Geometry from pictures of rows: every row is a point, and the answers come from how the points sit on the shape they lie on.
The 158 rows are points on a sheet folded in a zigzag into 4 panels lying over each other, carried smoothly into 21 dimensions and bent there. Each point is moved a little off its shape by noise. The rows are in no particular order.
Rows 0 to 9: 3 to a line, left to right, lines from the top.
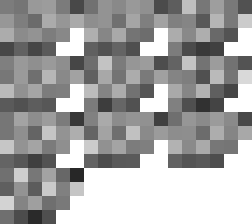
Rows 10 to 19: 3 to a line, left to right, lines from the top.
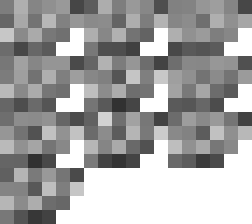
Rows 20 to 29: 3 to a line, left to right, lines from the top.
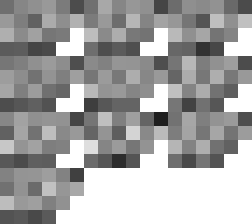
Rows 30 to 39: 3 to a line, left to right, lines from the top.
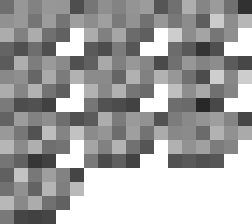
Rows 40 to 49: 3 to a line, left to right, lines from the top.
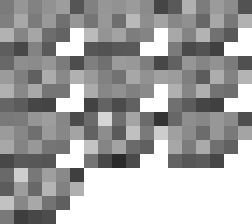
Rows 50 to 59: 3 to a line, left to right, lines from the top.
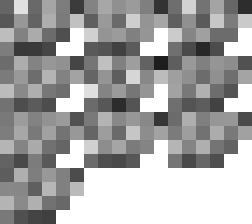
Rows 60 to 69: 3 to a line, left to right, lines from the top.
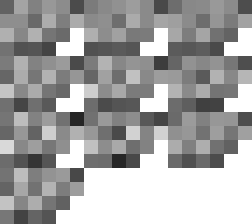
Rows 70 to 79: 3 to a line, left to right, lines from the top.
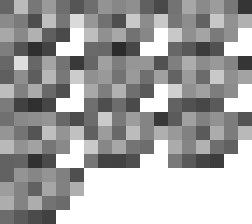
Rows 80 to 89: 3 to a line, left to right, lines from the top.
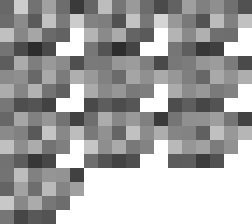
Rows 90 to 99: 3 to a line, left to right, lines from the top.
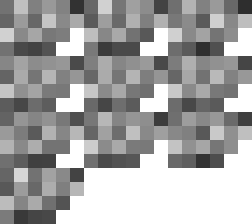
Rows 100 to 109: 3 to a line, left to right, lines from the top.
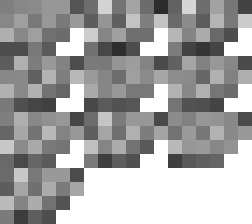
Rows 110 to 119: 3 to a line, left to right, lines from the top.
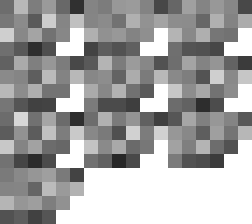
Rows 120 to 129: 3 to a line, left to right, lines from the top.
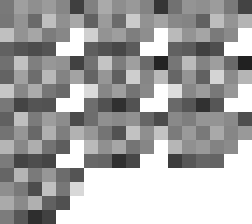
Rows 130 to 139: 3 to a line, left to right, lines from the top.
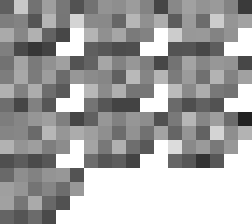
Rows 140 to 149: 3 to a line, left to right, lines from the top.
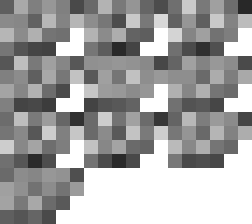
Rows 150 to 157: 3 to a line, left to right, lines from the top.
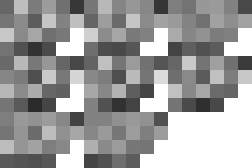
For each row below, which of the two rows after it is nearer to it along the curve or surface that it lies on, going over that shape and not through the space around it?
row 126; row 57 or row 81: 57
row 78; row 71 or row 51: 71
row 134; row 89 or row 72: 72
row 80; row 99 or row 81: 99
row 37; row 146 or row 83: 83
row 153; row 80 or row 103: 103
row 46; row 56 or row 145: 145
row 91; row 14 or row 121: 121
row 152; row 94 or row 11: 11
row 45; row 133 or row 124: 133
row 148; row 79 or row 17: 17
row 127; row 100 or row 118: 118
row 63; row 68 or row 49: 49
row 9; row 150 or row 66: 66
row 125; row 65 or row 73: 73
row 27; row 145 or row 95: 95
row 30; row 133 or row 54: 133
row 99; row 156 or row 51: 51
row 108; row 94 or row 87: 87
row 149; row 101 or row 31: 31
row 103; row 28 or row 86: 86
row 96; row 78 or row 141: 78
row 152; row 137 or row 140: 137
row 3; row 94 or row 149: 94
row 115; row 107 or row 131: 131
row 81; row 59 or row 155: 59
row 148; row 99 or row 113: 99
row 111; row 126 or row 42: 42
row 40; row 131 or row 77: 131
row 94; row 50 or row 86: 50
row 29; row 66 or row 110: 110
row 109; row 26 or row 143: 26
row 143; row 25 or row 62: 62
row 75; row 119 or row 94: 94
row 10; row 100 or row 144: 144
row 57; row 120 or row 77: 77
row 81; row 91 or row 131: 131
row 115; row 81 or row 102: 81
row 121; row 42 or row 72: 72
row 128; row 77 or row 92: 92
